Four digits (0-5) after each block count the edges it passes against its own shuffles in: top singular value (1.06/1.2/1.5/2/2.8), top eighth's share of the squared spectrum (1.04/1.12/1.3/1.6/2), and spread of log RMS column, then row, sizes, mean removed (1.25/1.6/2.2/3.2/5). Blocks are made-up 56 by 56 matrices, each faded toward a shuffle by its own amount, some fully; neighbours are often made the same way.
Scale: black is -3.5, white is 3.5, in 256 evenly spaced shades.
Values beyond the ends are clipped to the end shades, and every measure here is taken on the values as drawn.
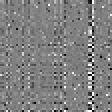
5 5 3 2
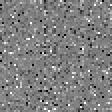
2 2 1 0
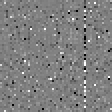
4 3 1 0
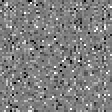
3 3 1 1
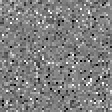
2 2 0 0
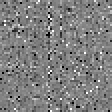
3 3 1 1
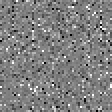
3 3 1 0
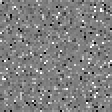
0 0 0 0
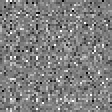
4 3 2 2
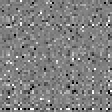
4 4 2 2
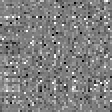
4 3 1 2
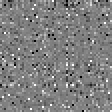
3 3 1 1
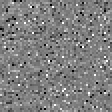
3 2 0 0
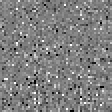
3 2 1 1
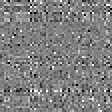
4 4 2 3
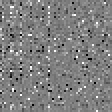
4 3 2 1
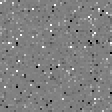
1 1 0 0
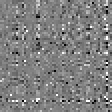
4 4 2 2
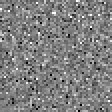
0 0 0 0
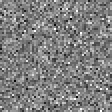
0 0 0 0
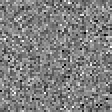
0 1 2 0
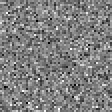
0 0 0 0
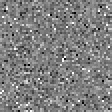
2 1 0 0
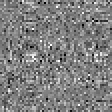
4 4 2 2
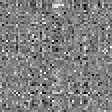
4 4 2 2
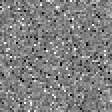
0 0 0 0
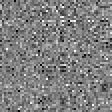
4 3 1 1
